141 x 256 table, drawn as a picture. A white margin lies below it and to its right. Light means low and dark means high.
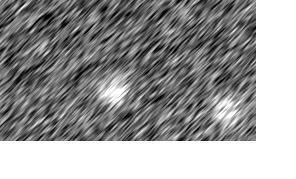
Streaks slant up to the right. Neither half mirrors the other. There are two dips. Overall the values sit about 60% of the way up the scale.
